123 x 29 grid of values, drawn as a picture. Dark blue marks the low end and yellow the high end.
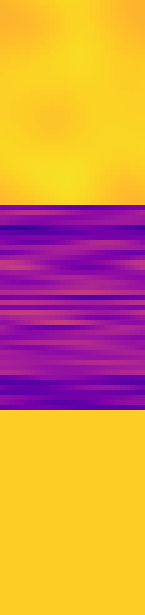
The table splits into 3 rows of 1 panel. Panel 1,1: very high, smooth, faint in contrast. Panel 2,1: low, streaked across. Panel 3,1: very high, flat.
